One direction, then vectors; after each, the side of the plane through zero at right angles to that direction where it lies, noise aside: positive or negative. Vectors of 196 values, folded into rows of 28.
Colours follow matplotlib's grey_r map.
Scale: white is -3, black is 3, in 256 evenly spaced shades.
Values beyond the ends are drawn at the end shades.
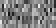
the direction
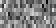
positive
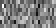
negative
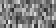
positive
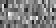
negative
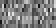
negative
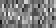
negative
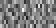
positive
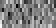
positive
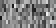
negative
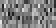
positive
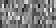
negative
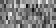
negative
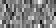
positive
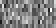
negative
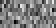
negative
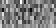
positive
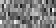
positive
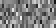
positive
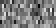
negative
